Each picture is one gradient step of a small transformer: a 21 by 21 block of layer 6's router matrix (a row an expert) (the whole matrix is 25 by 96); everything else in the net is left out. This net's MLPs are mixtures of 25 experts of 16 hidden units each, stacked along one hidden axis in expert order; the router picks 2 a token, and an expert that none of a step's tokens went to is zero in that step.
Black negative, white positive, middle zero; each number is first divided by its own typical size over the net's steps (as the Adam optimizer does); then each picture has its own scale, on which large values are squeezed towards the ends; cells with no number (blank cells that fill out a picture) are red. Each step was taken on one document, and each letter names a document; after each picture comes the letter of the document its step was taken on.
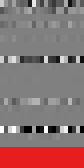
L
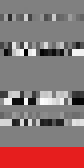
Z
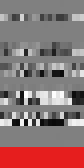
Z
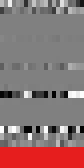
L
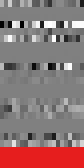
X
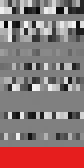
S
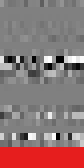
X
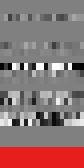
Z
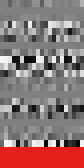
X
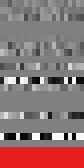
S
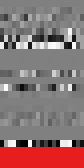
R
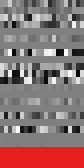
S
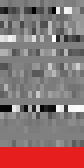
X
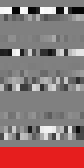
S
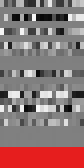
R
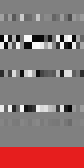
R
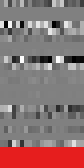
X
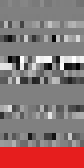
X
